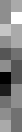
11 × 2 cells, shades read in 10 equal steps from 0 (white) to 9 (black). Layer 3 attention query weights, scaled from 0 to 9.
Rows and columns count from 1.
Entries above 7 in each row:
0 0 0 0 0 0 1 1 0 0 0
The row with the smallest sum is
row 2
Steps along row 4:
down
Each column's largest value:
9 6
